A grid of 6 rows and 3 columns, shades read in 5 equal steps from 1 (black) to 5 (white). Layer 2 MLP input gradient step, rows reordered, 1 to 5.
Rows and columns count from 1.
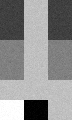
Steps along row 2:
up down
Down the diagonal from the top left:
2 4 3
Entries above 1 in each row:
3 3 3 3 3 2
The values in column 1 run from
2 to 5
